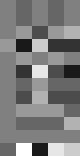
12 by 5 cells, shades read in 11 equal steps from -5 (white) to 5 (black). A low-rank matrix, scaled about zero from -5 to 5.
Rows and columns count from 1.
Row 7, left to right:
0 1 -1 1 1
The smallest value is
-5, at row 12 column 2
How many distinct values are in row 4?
4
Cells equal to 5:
0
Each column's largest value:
1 4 4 3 4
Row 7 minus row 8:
0 -1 1 -1 -1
